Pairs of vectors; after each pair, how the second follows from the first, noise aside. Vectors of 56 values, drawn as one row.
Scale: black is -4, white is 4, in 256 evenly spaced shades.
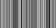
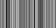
reversed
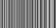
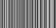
copied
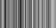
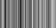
copied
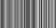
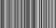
copied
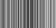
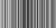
reversed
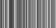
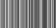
reversed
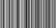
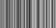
reversed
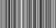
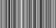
copied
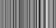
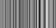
copied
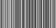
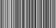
copied
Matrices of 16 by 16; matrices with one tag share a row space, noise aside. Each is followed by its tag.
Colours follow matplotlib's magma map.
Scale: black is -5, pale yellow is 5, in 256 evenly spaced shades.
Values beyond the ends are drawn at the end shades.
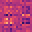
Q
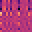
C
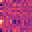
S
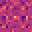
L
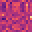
L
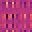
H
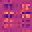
Q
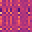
C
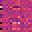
S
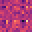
L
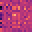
S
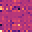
S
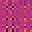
H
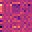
S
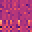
C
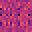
C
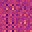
H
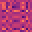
L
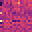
S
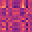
L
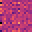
S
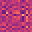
L
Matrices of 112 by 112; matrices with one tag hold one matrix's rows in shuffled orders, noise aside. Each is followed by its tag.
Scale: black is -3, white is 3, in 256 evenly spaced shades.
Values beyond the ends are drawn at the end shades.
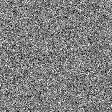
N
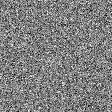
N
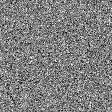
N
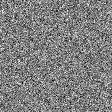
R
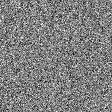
R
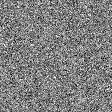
N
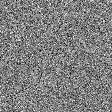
R
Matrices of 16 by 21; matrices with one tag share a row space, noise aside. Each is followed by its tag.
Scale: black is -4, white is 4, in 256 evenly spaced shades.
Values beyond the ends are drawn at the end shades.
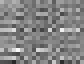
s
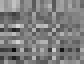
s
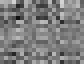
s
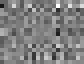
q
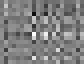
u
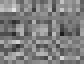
s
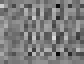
q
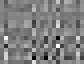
u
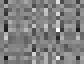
u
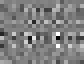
q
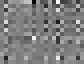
u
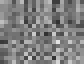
q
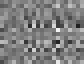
q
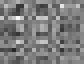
s
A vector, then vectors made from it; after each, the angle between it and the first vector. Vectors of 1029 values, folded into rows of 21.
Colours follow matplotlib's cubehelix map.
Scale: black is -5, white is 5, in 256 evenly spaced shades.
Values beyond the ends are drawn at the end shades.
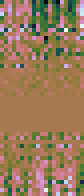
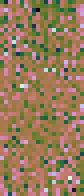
partly aligned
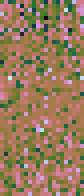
partly aligned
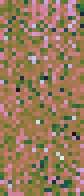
partly opposed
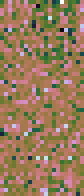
partly aligned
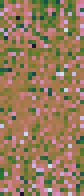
partly aligned
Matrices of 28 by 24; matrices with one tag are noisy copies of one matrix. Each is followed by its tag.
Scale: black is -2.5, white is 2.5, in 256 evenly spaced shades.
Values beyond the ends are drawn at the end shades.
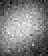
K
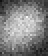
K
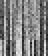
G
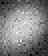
K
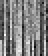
G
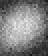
K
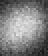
K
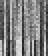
G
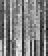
G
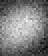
K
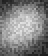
K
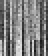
G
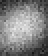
K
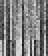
G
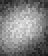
K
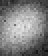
K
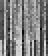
G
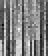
G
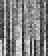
G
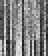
G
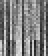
G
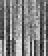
G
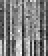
G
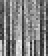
G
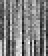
G
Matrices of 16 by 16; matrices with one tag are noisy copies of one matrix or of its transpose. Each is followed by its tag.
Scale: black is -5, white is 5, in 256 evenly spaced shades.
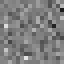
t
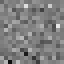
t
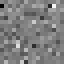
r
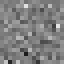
t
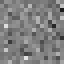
t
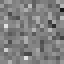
t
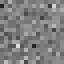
r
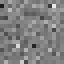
r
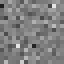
r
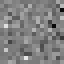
t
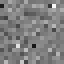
r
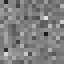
r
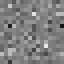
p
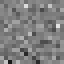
t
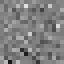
t
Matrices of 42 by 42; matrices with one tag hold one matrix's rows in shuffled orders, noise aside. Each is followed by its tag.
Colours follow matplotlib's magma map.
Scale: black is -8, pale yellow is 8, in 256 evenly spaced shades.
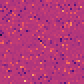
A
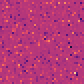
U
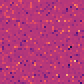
U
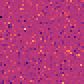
A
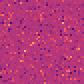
A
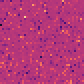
A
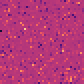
A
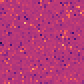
A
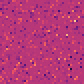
U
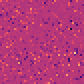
U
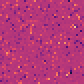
U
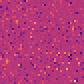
U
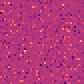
A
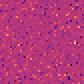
U
